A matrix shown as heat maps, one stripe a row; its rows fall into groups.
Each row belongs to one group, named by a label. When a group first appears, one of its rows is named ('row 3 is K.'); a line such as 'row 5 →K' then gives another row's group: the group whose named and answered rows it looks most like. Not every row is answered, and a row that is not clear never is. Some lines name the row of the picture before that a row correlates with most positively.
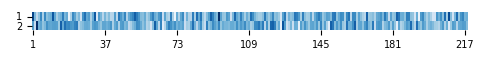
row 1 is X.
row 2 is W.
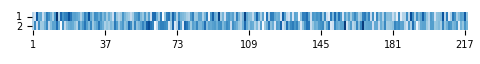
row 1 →W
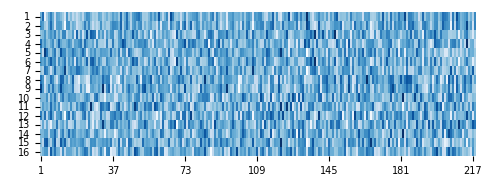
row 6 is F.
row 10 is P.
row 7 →W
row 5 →W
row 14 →P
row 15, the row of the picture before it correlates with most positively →2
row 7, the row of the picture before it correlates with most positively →1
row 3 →F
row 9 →X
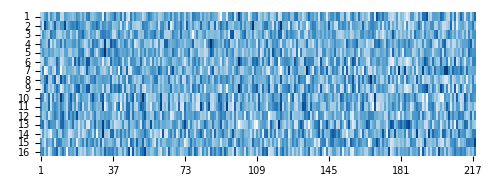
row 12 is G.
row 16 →G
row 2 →W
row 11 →X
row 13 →X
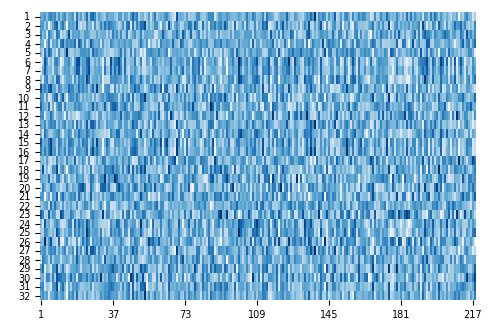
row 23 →X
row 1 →F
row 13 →F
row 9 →F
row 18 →G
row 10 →G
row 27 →F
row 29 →G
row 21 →G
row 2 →G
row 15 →F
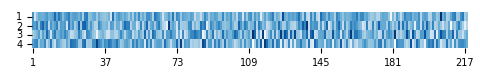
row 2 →F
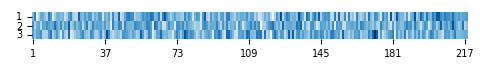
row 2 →G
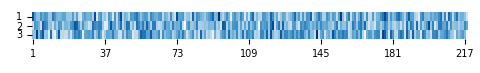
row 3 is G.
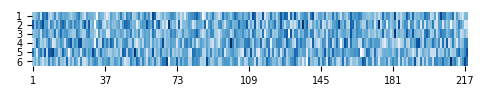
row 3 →P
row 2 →F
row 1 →P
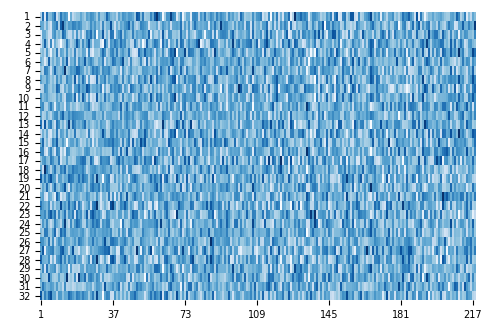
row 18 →W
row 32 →F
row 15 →G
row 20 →W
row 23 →F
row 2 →G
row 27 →X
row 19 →F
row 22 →P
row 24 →W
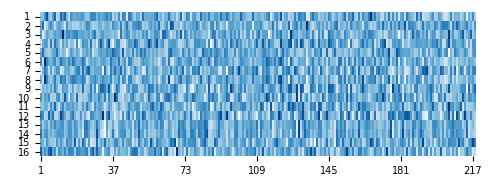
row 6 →W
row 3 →G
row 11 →P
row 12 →X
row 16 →F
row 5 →G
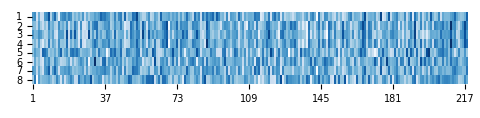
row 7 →G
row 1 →G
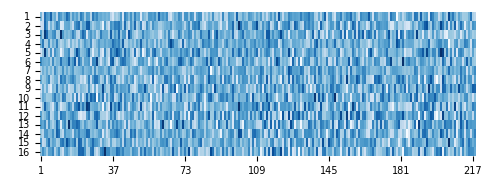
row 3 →W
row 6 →P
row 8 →P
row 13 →W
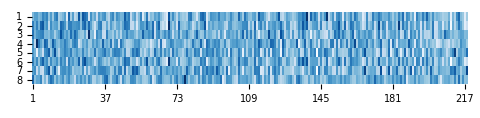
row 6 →F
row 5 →G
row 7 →G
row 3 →F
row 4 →W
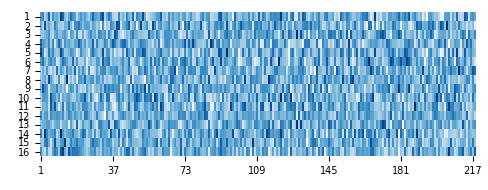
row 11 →P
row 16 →G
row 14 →W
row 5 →X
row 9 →G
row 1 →X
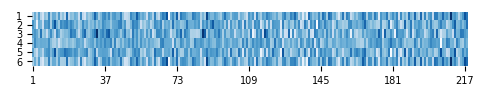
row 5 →G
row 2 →G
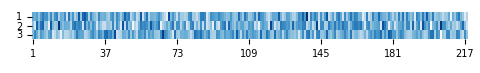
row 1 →F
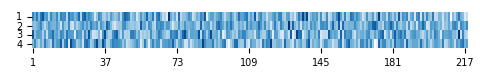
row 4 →P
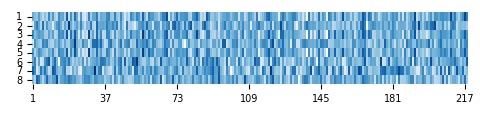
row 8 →W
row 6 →G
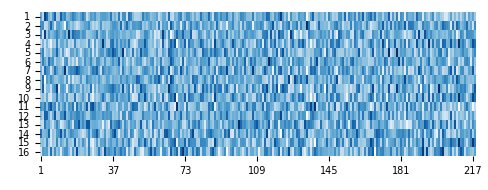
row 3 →W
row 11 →F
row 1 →W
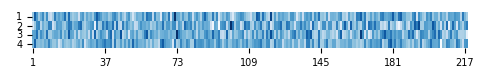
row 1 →X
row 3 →X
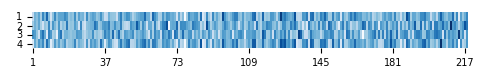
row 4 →P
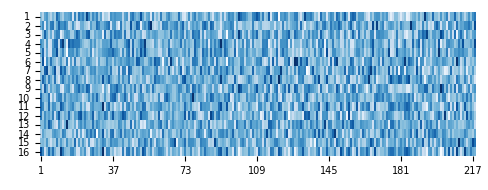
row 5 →G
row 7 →W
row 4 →G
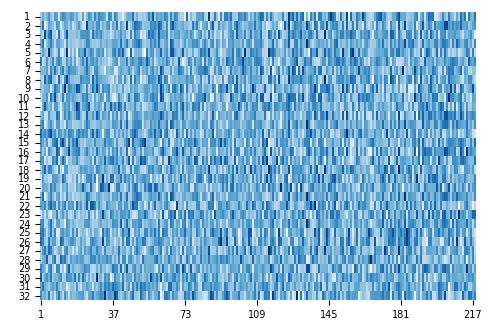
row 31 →G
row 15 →G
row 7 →P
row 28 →W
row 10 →P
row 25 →X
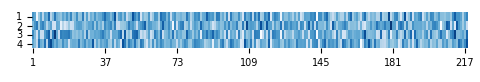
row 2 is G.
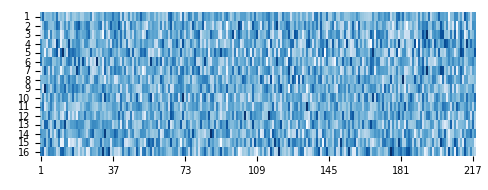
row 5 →G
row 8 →P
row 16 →X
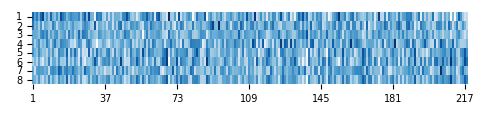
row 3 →F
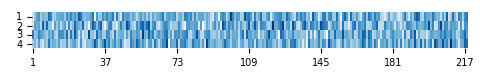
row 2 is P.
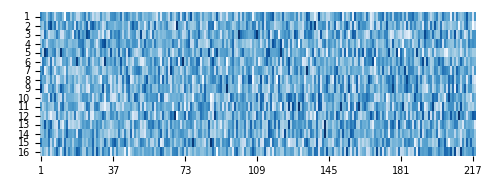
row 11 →P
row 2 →F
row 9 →X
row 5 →W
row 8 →X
